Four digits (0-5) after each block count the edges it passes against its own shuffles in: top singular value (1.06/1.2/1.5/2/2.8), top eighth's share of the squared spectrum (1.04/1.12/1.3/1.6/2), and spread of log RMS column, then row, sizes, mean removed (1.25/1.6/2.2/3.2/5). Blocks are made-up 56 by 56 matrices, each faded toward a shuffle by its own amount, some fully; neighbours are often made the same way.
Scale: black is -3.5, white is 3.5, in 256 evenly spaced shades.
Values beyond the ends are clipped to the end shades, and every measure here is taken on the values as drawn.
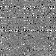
2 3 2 3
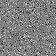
0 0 0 0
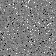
0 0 0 0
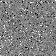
1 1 0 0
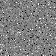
0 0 0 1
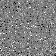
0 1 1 1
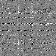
2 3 1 3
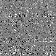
2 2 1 2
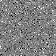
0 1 0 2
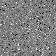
0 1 0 0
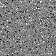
0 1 0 1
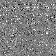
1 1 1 2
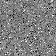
1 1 0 0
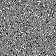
1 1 0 0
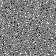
0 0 0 0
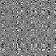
4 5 3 3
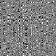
3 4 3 2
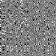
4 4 2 1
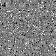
2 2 1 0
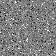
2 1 0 0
